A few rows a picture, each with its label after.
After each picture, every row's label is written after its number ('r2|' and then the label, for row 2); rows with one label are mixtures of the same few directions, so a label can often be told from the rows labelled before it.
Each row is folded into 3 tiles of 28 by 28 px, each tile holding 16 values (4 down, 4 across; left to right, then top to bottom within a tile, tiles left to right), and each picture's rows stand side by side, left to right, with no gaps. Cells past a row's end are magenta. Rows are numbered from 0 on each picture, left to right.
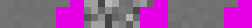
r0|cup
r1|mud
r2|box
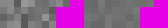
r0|mud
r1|mud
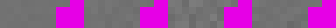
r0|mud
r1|mud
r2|mud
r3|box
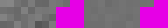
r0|box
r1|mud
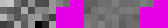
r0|box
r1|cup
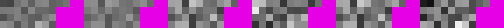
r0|box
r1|mud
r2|mud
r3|cup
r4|mud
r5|box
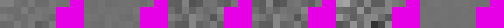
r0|box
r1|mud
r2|mud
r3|mud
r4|box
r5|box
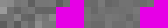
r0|cup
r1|mud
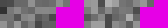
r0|cup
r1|mud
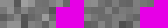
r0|mud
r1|box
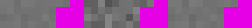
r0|mud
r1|mud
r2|mud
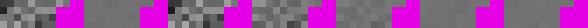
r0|cup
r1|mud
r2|cup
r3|box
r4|box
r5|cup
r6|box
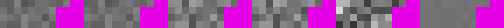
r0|mud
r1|mud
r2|mud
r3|mud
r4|cup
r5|mud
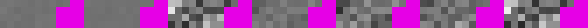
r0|cup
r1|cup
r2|cup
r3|cup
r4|cup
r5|box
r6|cup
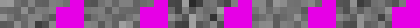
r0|box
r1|box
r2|mud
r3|mud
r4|mud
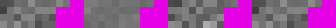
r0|cup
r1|cup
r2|box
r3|cup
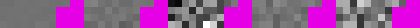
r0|box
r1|box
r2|box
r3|mud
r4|mud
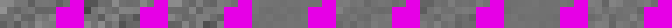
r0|cup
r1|cup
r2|box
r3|cup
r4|cup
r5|cup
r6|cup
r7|mud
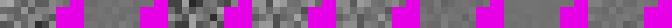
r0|box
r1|box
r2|mud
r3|mud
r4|mud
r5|mud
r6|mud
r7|box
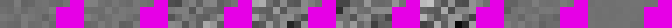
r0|mud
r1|box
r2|box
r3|box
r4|cup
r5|box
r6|cup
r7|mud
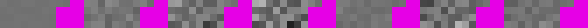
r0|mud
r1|mud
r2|box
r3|box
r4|cup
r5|box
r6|box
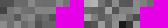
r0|cup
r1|box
